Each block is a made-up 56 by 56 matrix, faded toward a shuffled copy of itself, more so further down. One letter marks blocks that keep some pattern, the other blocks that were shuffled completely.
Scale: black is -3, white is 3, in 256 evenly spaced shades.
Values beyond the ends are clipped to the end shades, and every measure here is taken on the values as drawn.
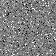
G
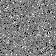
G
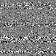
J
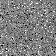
G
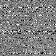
J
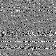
J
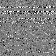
J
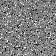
G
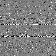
J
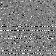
J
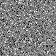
G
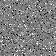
G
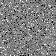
G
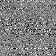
J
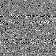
J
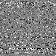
J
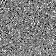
G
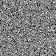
G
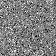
G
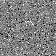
G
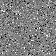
G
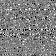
J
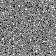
G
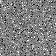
G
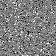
G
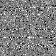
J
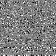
J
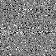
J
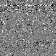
J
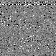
J
